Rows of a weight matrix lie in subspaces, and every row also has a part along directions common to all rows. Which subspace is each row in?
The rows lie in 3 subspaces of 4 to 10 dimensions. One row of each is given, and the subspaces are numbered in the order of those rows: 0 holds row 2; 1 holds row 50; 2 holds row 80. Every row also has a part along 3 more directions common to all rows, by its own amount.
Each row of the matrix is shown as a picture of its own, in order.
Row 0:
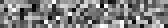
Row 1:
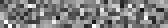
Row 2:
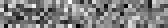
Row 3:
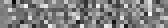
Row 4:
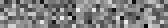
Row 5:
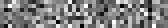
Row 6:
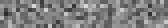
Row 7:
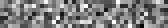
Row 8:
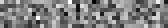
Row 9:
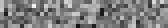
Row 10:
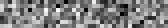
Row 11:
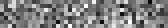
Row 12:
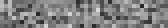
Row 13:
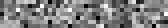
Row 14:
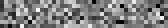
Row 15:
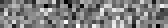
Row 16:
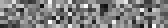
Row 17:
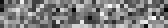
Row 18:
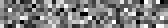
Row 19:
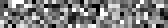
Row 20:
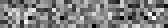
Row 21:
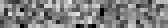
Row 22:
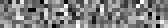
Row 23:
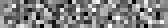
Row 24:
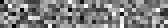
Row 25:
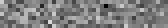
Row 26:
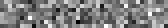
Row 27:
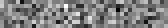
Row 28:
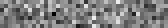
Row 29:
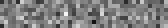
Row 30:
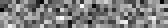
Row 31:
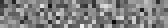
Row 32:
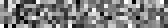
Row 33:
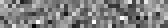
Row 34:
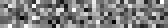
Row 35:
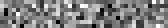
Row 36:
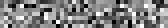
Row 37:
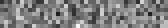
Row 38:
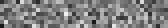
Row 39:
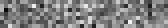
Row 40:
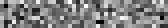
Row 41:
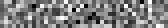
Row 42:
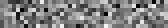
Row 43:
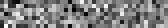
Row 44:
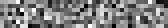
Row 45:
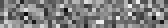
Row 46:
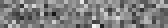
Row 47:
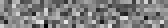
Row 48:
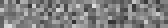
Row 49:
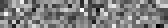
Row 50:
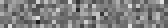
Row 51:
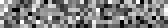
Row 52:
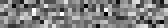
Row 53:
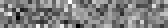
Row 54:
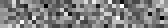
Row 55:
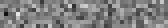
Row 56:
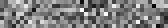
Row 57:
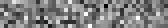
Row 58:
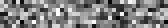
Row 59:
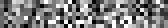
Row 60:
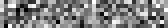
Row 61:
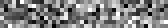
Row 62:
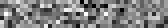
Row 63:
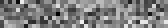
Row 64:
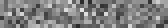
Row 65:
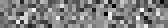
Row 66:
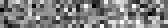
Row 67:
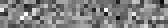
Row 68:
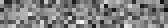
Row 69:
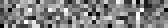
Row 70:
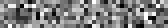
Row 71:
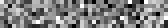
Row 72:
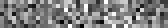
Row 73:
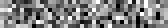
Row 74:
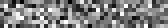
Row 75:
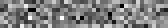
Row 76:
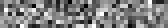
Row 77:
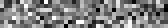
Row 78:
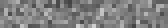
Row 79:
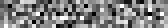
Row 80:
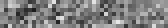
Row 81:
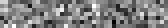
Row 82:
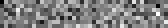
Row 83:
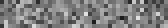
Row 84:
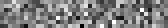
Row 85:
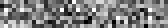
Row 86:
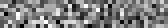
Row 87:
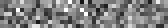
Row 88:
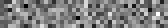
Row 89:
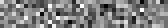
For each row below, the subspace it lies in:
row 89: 2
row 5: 2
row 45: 1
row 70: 1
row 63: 0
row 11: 1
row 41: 2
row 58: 2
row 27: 1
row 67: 1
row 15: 0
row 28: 1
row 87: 0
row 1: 1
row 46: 1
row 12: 1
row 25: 2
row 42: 0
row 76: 0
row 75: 2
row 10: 1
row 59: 1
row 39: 0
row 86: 0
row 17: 2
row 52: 1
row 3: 2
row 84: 2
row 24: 2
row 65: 0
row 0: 2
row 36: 1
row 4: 2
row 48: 1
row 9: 0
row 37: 1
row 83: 1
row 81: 1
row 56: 0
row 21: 0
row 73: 1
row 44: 0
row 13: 2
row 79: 2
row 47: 1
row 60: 2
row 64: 0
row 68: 2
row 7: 1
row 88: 2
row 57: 0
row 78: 0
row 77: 2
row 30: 2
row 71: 1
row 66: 1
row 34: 1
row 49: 0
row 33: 1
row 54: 2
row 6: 0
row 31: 2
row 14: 2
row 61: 0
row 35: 0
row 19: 0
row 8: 1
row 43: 0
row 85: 1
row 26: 2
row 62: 0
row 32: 1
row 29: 1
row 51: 2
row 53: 0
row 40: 1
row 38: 1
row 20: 2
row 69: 1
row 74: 0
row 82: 2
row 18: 1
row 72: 1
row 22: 1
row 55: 0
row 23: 1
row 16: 2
